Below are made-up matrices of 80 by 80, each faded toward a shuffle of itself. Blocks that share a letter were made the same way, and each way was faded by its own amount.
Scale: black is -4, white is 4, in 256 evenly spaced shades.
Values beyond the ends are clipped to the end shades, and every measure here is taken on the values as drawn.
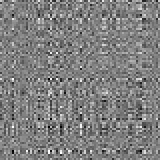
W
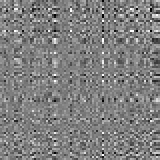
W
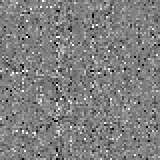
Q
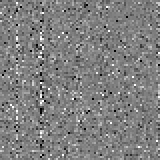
Q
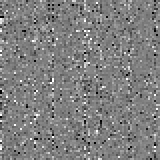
Q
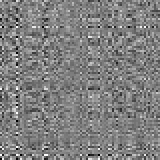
W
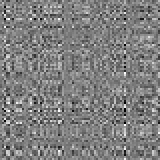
W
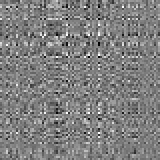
W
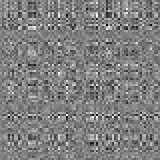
W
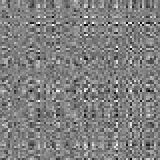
W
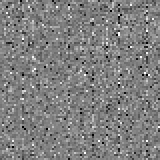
Q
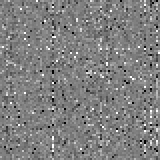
Q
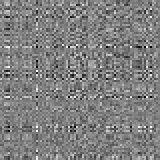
W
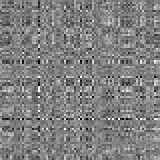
W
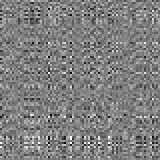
W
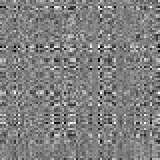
W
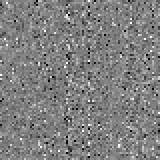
Q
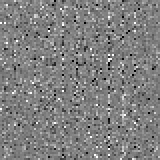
Q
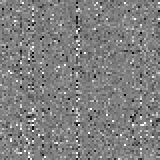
Q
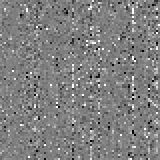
Q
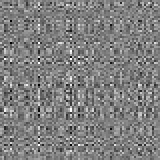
W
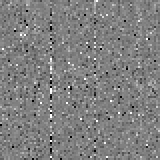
Q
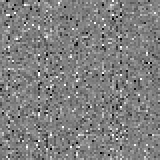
Q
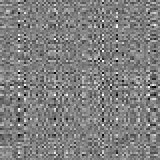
W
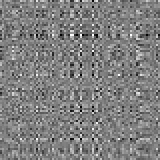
W
